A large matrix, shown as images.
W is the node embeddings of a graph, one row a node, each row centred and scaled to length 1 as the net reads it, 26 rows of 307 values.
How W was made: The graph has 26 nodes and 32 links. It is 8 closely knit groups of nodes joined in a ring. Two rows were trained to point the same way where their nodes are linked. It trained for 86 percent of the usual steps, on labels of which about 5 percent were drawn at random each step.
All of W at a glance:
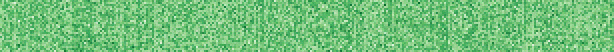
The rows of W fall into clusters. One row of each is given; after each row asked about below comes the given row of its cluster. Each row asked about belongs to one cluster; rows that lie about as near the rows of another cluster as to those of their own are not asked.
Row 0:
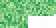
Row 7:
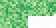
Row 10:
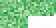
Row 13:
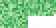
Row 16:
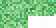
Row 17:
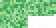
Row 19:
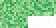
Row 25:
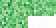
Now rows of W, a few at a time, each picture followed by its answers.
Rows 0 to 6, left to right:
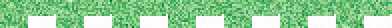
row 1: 25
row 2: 19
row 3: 16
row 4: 10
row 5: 19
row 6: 17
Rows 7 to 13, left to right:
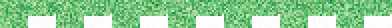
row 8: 0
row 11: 16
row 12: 13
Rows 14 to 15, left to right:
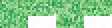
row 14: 0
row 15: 25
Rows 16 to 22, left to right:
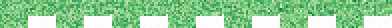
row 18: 25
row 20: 10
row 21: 17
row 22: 17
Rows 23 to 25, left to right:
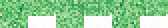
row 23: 7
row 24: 13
